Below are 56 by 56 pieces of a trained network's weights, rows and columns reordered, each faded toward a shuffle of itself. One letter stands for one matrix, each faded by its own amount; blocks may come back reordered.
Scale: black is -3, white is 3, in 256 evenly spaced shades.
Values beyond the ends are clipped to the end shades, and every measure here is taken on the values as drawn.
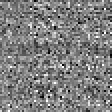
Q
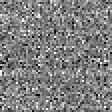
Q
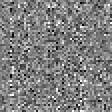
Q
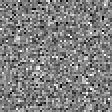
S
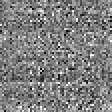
Q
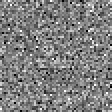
S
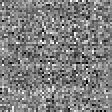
Q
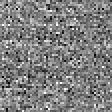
Q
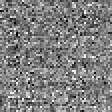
Q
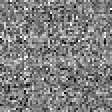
Q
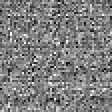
Q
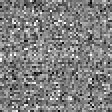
Q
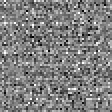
Q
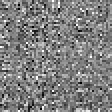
Q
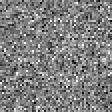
S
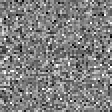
S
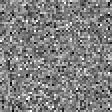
S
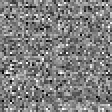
Q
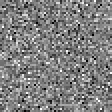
S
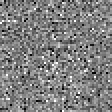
S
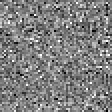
S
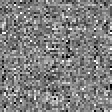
Q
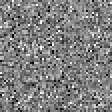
S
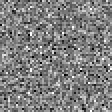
S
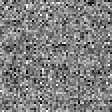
Q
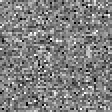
S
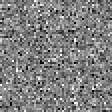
S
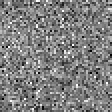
S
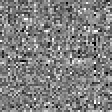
Q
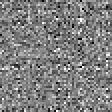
Q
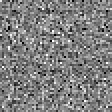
S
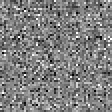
Q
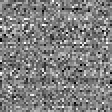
Q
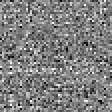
Q
